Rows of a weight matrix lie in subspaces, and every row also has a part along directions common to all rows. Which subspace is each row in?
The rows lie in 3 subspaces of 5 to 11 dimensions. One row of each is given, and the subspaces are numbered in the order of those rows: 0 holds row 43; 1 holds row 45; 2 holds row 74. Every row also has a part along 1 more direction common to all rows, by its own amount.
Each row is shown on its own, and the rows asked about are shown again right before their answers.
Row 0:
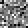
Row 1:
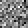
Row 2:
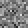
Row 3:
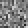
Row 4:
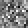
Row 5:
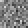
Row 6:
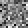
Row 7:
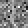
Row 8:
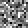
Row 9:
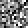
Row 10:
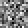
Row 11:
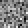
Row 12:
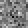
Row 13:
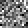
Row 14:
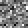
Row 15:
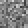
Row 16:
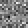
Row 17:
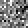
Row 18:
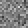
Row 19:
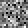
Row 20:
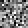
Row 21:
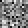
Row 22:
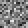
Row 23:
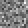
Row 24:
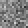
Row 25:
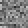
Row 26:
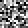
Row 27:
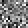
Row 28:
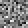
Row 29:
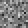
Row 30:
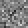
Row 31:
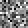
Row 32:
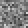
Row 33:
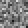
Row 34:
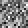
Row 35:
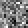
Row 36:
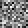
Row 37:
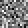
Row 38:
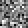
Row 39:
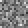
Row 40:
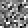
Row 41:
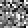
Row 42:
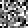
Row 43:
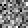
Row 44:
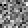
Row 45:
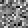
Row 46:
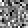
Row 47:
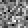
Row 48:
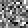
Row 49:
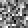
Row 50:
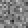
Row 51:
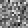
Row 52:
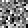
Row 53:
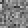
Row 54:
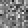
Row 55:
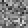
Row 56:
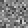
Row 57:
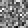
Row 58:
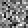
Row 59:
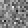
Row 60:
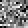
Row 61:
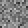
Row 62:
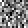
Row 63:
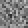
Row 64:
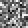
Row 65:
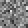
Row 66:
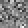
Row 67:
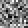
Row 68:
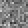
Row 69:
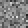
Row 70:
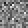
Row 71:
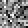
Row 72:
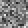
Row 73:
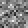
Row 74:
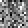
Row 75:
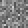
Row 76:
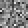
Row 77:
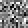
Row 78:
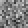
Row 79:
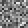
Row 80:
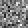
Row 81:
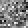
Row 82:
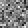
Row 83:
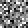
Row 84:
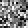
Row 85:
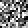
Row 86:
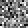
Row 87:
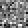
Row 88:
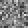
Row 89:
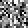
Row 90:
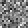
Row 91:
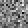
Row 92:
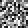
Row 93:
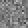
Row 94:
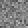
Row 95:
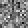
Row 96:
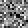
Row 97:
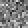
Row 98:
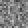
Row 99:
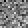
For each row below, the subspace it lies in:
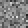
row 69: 2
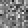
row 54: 2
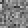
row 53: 1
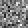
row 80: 2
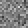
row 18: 2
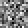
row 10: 2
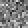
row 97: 2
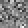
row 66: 1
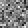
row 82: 2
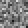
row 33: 0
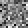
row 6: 0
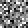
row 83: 0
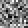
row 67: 1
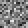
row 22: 0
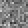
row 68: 2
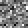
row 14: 0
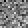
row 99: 2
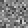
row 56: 1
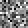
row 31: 1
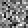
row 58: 2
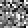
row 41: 2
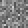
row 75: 0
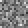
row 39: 1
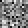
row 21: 2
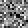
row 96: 2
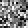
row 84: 1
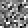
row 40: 1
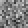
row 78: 2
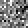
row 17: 1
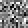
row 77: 2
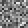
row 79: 0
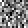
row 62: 2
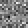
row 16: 0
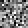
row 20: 1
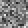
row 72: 2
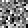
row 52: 0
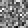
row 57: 0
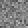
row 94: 1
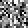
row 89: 2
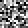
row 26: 1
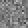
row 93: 2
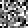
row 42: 1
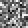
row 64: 2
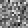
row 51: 1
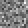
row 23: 1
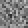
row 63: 1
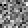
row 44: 0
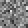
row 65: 0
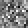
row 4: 0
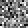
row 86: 2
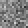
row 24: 1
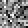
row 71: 1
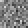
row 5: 1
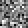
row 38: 2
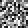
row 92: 0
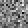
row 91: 2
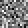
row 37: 2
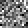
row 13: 2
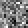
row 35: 2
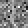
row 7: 0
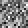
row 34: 0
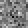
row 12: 2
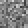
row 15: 2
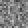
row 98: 0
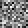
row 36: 2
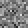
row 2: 0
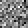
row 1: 2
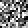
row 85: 2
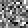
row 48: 2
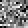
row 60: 1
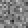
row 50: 0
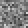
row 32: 2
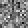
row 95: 0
